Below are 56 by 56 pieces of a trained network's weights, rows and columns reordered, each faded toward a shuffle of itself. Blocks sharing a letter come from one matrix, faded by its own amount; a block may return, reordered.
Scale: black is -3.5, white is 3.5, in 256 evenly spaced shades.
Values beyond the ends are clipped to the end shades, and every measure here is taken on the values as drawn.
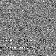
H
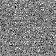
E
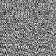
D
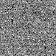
E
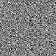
H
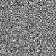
D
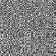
D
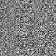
D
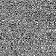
H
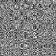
D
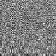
D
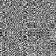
D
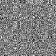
D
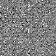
E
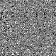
E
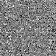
E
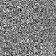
D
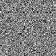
H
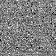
E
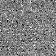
E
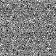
E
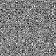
H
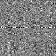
H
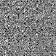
E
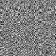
D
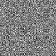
D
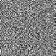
D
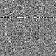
H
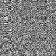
D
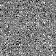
E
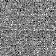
E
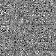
E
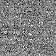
E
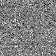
E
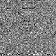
H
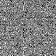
E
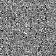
E
